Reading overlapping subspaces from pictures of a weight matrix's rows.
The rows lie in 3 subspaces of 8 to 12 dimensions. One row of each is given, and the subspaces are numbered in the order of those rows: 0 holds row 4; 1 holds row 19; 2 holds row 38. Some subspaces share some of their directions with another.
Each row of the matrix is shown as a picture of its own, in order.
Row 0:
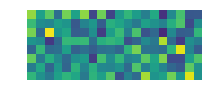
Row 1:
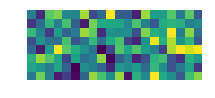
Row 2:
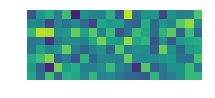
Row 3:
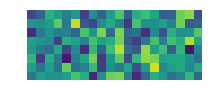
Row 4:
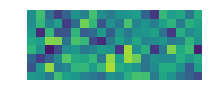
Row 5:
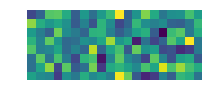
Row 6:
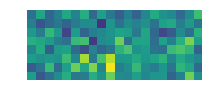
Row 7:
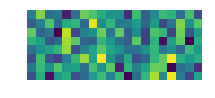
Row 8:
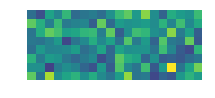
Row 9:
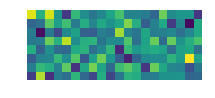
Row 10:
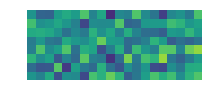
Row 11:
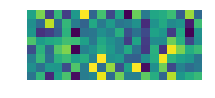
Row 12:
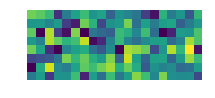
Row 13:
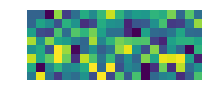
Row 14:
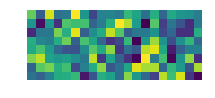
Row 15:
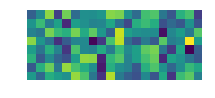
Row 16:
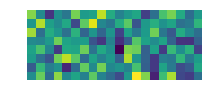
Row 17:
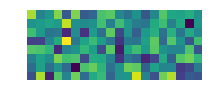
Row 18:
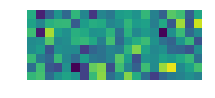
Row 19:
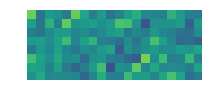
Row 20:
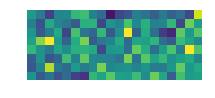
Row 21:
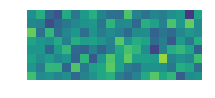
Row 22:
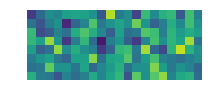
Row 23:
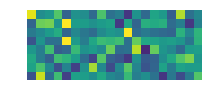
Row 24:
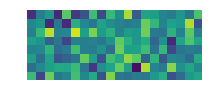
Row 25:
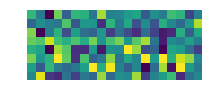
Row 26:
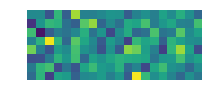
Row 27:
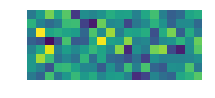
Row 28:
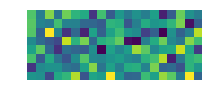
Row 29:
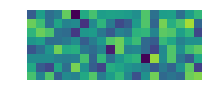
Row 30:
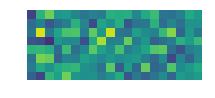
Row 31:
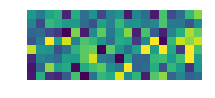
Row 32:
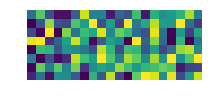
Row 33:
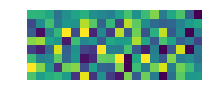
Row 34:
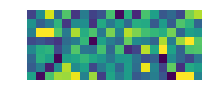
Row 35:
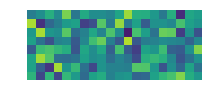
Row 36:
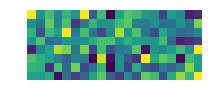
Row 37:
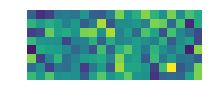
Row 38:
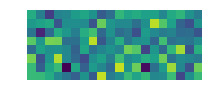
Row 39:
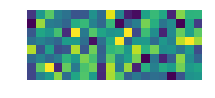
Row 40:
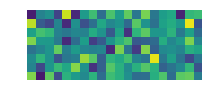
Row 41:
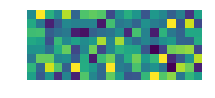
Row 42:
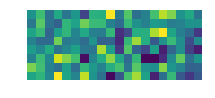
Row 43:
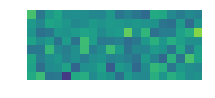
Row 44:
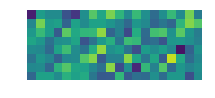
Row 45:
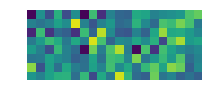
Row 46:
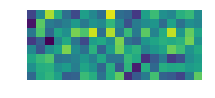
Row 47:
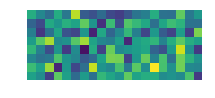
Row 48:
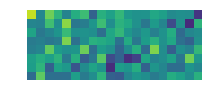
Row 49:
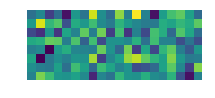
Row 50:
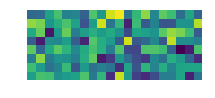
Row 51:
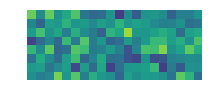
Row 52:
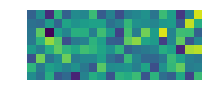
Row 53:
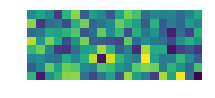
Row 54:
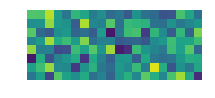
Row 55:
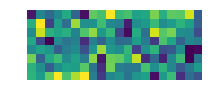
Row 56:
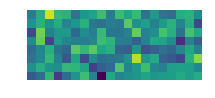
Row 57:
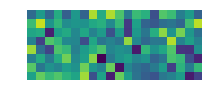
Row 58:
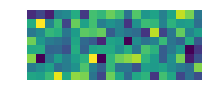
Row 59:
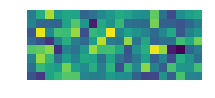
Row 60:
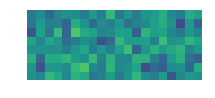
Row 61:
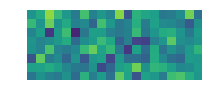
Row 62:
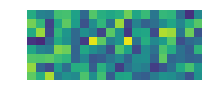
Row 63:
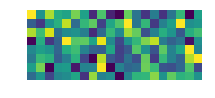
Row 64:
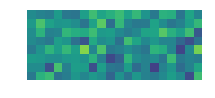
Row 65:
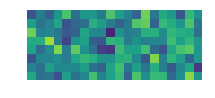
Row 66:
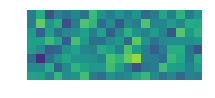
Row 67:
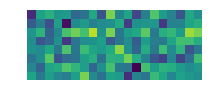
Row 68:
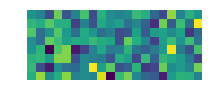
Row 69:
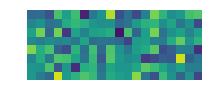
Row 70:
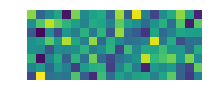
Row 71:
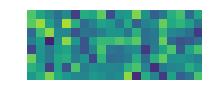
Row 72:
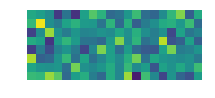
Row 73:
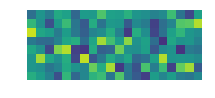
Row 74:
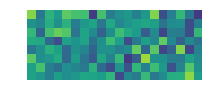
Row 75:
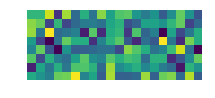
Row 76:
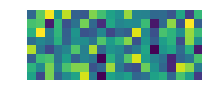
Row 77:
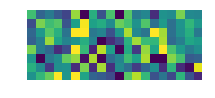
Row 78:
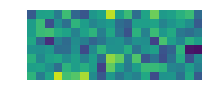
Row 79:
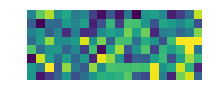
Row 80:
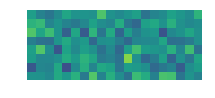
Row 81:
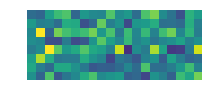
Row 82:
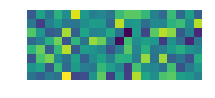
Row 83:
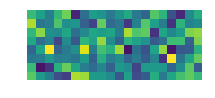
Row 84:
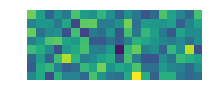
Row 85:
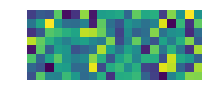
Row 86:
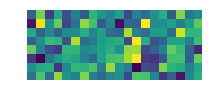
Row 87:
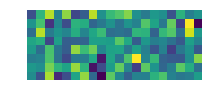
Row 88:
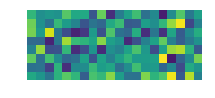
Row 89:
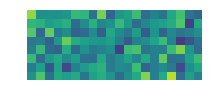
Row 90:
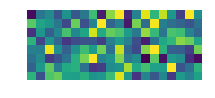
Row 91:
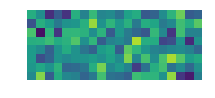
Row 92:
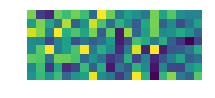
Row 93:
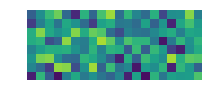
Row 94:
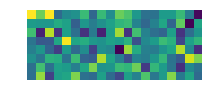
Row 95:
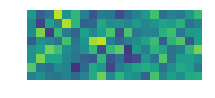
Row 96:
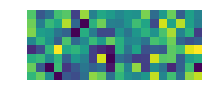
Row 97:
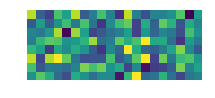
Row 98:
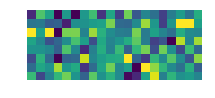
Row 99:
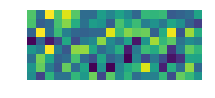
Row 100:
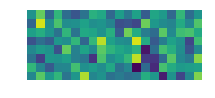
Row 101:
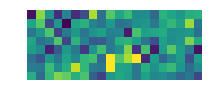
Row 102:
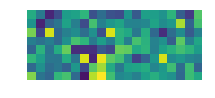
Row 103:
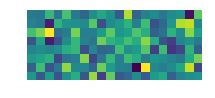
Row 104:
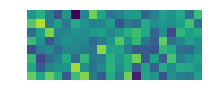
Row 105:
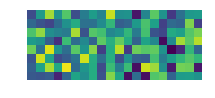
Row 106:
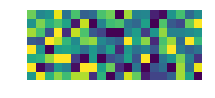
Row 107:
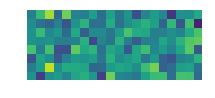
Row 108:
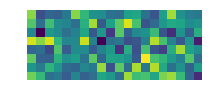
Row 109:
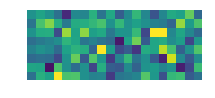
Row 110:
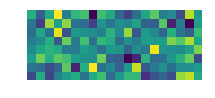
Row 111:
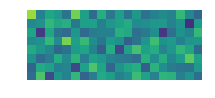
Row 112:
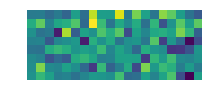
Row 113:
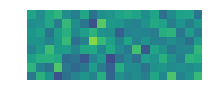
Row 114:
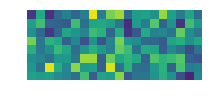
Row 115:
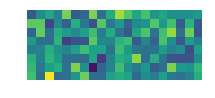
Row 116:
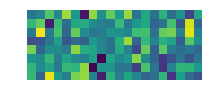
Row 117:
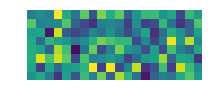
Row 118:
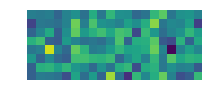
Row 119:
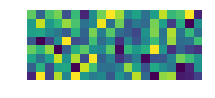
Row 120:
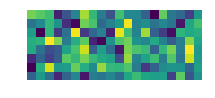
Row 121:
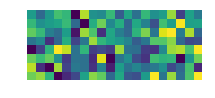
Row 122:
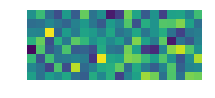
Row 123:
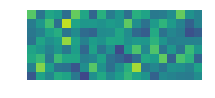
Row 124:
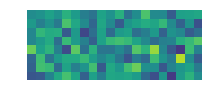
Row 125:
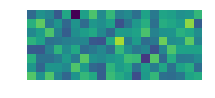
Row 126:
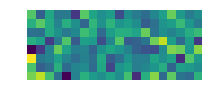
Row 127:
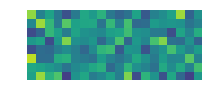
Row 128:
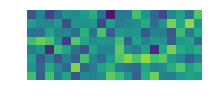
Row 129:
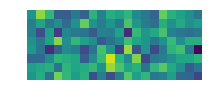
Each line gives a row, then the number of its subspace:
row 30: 1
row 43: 1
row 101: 0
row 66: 1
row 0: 0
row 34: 2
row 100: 1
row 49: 0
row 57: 2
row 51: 2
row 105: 2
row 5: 2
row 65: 1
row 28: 0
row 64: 0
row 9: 0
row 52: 0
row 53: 1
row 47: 0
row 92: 0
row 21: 2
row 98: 2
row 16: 0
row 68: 2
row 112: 2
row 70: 0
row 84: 0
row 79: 0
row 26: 1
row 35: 1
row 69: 0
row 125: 1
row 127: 1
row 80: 0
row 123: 1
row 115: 2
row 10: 0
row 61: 2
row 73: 2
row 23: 1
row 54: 2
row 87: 2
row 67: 1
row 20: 0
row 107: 2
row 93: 2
